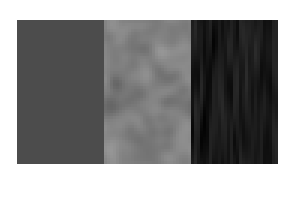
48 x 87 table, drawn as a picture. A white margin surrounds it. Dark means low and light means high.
The table splits into one row of 3 panels. Panel 1,1: low, flat. Panel 1,2: middling, blotchy, faint in contrast. Panel 1,3: very low, streaked downward, faint in contrast.
